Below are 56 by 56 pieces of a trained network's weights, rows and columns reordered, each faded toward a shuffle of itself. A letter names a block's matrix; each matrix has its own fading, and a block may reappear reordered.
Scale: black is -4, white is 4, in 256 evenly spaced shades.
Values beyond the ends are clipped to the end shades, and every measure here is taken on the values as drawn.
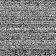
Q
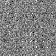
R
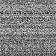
Q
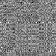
R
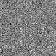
R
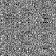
R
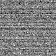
Q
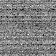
Q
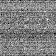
Q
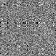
R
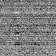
Q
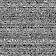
Q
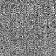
R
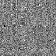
R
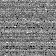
Q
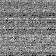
Q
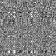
R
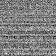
Q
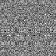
R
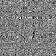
R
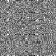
R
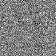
R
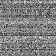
Q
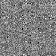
R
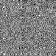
R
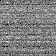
Q
